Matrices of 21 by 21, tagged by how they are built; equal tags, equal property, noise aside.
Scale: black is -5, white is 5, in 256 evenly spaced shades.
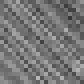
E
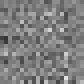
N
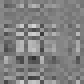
N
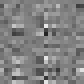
N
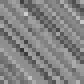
E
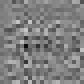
N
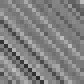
E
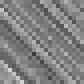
E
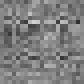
N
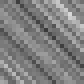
E
